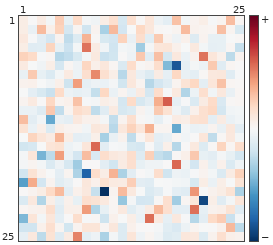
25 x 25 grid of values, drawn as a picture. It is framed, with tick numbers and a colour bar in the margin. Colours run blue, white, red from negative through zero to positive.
No row or column stands out. Neither half mirrors the other. There is no overall slope. No regular stripes run through it. There is no seam. The distribution is heavy-tailed on both sides. On average the colour sits 50% of the way up the scale. Fine speckle covers the field.
